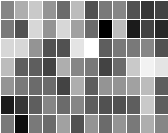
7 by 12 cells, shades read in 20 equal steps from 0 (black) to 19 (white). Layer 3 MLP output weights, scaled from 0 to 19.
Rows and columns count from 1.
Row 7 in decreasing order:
13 12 11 11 10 9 9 9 8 8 6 1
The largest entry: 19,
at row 3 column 7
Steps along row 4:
down same down up down down down up up up down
